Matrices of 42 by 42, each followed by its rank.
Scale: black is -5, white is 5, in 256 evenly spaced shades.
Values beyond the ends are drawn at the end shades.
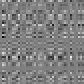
two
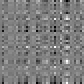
two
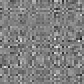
five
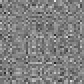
five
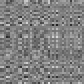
three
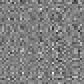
five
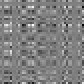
two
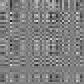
two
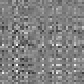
three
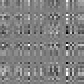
two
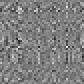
five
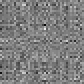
five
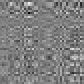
three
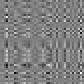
two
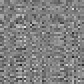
five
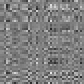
three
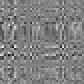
three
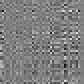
three
